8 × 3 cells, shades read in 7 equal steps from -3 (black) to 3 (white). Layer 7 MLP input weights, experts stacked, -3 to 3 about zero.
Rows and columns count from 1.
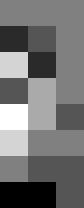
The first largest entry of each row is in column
1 3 1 2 1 1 1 3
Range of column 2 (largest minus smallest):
4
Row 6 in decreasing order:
2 0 0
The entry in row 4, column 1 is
-1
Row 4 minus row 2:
1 2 0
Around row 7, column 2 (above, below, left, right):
0 -3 0 -1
